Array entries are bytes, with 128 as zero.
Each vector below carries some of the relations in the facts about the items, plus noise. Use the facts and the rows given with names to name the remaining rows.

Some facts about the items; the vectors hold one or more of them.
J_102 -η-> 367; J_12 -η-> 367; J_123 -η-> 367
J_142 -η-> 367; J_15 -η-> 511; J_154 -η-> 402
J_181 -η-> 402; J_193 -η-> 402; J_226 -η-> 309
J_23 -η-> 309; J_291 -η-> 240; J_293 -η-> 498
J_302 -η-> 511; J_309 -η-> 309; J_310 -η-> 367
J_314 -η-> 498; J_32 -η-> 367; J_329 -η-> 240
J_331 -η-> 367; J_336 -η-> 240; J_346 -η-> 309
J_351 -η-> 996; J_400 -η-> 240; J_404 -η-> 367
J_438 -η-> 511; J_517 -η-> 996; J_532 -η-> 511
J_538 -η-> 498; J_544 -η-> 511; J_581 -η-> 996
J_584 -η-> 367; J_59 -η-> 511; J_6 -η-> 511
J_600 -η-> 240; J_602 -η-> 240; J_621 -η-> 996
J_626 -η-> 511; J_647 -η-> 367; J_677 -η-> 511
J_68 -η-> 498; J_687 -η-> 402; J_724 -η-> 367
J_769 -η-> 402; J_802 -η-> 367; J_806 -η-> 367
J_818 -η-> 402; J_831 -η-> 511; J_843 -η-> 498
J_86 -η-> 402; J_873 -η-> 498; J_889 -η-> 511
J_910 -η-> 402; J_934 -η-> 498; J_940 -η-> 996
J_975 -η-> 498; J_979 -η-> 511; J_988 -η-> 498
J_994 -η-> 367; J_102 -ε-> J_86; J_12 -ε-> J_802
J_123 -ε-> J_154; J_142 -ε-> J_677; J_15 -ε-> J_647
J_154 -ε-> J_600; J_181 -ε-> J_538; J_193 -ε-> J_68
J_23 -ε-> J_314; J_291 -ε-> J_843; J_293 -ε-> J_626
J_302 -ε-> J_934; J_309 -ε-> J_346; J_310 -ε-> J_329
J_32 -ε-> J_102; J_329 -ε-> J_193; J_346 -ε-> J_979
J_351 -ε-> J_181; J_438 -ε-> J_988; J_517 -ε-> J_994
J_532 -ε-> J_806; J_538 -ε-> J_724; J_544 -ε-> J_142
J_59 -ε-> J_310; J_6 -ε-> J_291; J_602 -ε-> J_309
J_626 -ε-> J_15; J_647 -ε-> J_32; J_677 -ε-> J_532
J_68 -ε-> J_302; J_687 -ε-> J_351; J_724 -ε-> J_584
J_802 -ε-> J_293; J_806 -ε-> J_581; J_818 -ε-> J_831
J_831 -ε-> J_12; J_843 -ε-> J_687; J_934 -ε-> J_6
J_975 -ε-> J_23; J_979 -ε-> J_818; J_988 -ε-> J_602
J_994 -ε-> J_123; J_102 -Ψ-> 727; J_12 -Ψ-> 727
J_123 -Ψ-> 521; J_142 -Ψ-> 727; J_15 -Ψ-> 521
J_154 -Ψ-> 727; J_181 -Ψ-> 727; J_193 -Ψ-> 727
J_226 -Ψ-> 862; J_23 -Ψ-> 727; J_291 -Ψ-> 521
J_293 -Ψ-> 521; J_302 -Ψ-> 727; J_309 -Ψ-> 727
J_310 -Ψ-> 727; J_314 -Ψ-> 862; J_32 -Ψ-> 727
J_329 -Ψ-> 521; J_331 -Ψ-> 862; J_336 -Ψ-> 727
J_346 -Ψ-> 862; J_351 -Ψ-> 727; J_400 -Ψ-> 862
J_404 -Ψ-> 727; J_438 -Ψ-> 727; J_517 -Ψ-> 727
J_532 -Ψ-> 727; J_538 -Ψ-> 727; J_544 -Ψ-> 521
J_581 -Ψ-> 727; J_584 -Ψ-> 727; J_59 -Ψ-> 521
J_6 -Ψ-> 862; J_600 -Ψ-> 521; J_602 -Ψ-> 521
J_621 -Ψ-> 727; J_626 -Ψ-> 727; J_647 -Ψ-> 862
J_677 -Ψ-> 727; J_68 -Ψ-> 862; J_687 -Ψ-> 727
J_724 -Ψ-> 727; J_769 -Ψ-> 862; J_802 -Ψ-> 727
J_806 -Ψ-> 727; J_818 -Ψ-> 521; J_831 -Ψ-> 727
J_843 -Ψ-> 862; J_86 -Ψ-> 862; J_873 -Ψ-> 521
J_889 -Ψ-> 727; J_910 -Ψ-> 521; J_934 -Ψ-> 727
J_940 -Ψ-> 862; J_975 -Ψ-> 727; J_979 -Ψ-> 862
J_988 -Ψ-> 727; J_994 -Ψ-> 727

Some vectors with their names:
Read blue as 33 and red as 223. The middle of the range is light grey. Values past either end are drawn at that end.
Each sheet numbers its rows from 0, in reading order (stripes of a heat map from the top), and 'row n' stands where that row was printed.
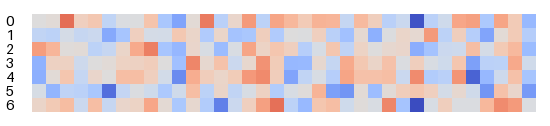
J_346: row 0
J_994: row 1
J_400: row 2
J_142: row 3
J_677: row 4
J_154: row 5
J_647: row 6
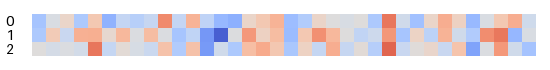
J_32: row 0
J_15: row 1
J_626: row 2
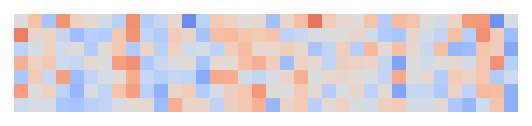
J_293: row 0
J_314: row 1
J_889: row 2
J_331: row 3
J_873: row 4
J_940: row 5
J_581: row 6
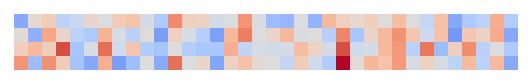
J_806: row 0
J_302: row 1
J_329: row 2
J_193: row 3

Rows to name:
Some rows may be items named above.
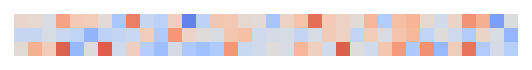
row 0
J_293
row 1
J_975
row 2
J_329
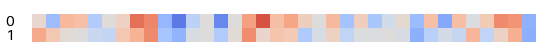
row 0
J_6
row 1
J_400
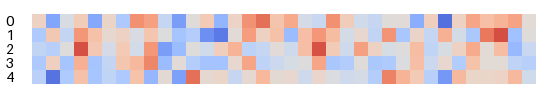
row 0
J_843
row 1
J_15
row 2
J_818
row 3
J_600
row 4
J_687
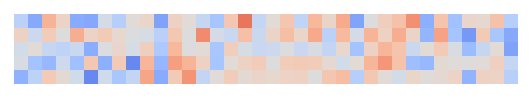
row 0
J_934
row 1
J_831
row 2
J_336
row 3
J_351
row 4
J_988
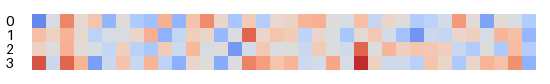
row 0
J_309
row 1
J_226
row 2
J_310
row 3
J_68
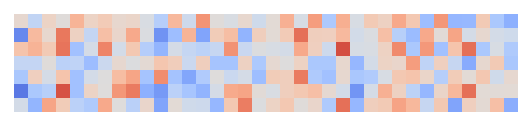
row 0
J_831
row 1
J_602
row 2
J_329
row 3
J_994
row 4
J_123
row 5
J_291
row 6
J_302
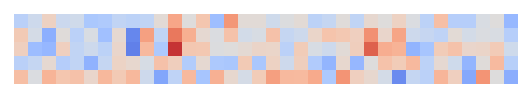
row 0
J_23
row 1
J_538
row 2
J_181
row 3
J_994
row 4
J_979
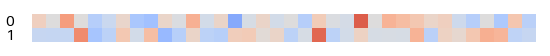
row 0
J_310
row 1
J_910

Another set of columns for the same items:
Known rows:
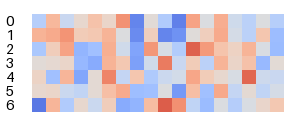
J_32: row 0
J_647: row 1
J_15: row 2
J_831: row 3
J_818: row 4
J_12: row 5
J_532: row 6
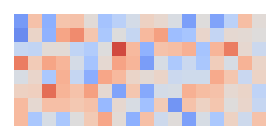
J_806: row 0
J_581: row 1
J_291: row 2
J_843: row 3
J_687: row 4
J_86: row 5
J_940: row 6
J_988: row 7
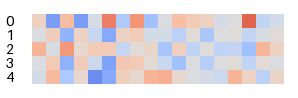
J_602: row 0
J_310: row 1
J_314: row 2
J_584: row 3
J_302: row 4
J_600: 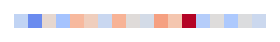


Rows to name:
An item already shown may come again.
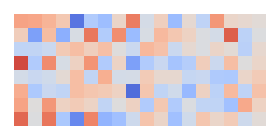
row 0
J_6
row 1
J_602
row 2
J_336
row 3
J_346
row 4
J_975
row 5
J_309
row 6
J_314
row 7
J_979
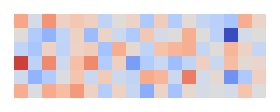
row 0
J_314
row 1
J_994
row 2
J_910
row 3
J_346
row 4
J_154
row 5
J_226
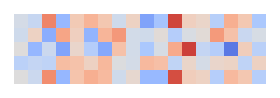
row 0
J_293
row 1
J_351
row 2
J_123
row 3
J_336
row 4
J_293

